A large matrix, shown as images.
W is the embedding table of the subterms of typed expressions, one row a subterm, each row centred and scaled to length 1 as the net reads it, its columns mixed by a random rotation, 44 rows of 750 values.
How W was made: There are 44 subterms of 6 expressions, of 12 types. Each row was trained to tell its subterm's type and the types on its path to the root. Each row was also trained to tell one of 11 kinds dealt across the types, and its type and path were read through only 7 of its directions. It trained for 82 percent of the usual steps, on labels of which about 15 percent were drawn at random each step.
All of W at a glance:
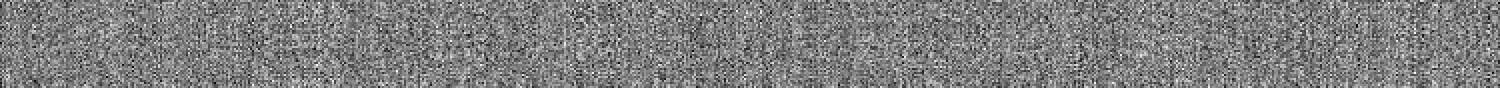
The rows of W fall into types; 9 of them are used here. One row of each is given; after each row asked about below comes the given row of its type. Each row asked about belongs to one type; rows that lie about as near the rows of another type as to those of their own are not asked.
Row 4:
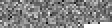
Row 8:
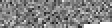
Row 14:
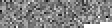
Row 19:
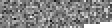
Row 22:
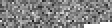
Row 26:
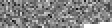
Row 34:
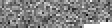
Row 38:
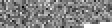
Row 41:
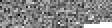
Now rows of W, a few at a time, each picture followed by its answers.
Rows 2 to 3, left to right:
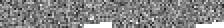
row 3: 14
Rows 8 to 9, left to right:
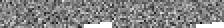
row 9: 22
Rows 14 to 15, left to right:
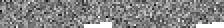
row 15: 34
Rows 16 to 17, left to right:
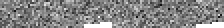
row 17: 4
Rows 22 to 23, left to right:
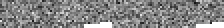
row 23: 4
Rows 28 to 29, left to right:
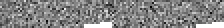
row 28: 34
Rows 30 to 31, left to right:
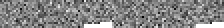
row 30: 8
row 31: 14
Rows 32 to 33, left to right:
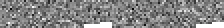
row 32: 19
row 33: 8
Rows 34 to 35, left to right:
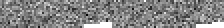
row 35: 8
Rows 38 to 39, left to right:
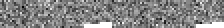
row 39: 14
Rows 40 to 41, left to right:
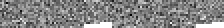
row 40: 4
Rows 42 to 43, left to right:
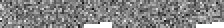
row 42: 8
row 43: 14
